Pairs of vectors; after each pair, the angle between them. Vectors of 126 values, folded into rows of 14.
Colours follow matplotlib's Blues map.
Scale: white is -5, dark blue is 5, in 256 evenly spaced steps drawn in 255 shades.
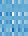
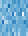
partly opposed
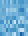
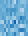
nearly opposite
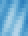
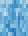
partly opposed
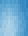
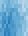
nearly opposite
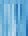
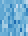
partly opposed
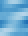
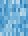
partly aligned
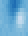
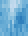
nearly opposite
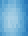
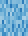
orthogonal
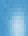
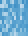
orthogonal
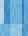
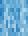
partly opposed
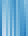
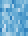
partly aligned
